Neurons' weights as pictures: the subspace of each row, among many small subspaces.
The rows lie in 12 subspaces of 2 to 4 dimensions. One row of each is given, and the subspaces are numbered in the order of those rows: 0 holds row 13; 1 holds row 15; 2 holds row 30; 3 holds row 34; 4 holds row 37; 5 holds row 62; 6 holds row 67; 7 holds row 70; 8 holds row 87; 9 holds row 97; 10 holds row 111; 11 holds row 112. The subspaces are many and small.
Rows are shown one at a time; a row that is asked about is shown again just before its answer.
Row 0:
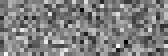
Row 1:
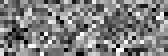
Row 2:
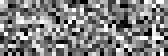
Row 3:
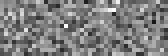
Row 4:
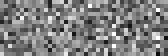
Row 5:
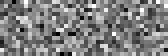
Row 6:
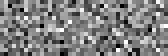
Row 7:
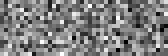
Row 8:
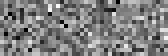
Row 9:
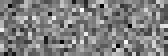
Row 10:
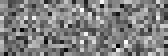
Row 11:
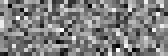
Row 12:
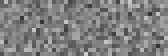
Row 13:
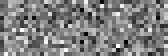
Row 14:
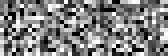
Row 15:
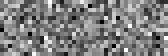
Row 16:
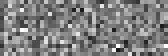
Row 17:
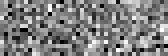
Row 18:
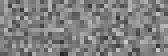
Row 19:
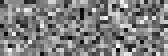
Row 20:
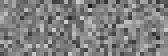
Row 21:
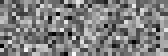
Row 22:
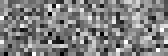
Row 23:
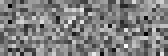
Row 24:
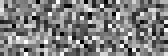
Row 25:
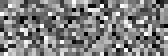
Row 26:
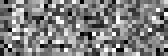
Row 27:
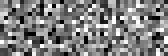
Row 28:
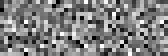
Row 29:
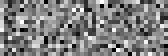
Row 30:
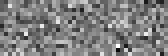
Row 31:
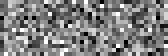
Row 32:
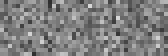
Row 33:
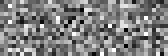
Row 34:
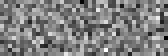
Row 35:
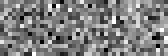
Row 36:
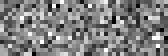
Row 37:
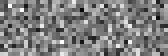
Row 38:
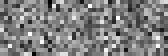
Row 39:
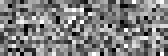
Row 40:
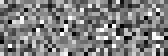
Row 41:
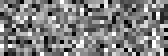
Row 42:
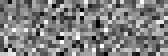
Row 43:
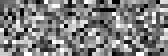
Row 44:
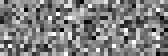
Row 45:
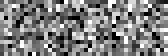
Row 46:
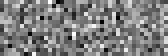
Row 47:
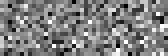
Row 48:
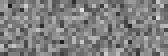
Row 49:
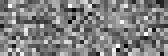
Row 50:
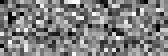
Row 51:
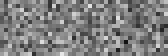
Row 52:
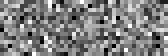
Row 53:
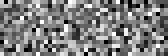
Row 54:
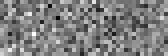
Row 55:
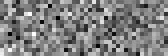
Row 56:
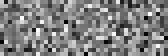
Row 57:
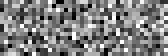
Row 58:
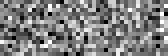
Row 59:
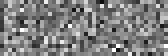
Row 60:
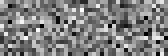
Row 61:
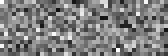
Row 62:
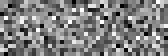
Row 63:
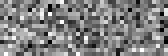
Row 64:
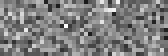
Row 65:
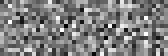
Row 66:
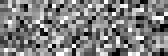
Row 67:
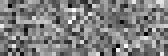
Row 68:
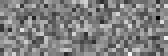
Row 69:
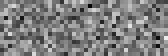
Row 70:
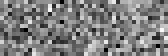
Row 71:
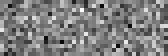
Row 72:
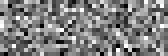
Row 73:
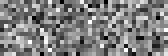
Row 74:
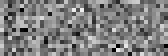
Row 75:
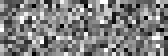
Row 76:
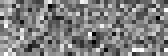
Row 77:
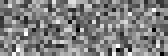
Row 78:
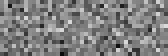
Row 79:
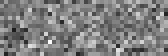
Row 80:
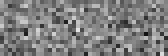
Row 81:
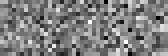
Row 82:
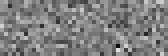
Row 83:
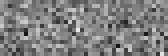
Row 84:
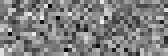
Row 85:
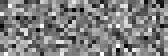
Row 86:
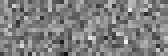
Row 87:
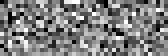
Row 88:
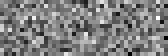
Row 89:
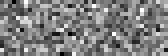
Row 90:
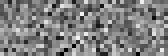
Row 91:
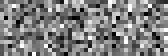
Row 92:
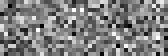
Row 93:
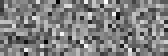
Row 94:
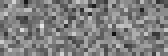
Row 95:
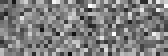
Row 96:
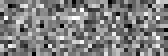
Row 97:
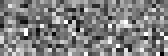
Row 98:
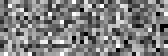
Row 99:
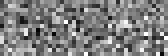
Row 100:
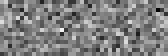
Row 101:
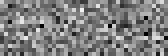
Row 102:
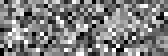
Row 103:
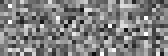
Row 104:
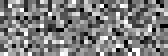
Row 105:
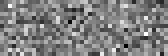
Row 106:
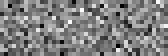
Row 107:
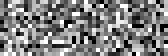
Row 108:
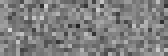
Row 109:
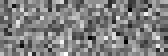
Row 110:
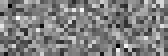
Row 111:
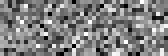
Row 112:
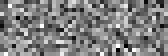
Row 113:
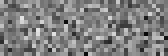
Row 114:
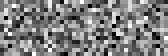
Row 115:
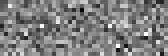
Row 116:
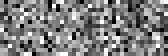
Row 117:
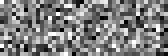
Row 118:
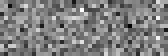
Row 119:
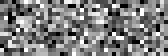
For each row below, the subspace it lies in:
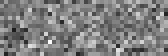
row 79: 3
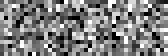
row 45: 4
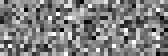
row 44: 8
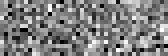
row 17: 7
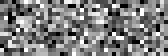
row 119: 8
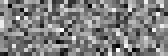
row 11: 11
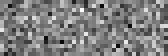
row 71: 1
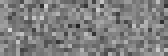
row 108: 3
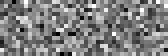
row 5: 8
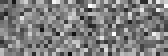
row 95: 8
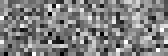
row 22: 0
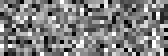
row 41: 10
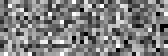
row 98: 1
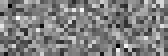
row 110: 11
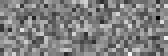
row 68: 3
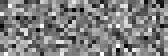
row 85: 11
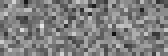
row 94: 8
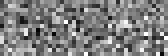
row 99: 9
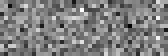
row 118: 4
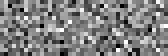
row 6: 5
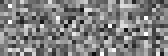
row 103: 6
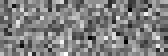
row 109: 4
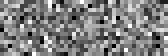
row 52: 1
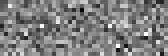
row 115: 2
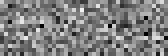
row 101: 2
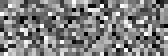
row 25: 5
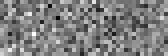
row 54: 3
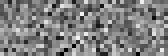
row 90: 10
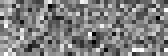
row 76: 3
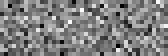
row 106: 5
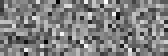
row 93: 10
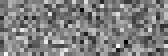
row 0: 0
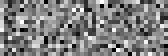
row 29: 7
